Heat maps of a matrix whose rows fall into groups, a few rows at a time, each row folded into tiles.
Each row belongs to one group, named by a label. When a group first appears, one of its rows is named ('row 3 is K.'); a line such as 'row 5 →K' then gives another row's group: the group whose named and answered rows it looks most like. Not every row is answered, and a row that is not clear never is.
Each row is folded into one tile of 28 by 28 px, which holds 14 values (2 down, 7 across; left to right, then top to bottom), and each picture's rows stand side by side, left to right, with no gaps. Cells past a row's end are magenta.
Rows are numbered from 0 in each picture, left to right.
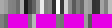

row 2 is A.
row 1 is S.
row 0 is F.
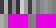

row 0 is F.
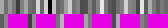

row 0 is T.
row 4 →S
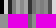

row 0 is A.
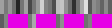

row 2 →T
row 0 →T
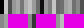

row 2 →S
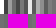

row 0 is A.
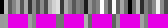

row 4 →T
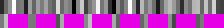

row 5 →T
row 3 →S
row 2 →T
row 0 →S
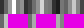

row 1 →S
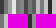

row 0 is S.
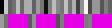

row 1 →T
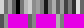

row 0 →T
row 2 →F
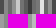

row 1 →S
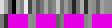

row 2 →T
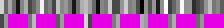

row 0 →T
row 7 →S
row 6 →S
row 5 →F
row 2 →T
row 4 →S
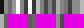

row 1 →A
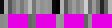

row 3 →T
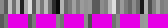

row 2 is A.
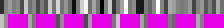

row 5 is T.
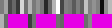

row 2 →A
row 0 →F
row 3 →T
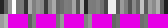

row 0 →S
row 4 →A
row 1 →T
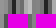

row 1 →T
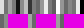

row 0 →T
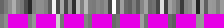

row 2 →F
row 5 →F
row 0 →S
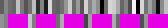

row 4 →F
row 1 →F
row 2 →S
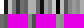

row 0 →A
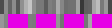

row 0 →F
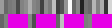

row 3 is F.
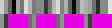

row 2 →T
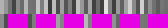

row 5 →A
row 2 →F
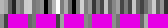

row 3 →F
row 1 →T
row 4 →F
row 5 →S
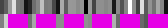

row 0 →S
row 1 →S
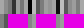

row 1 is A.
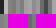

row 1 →T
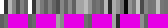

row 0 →A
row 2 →F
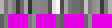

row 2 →A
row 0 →T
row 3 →T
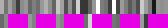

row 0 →T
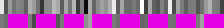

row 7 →S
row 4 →A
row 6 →A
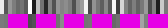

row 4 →A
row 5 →F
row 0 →A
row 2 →T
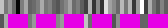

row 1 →S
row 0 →T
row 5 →A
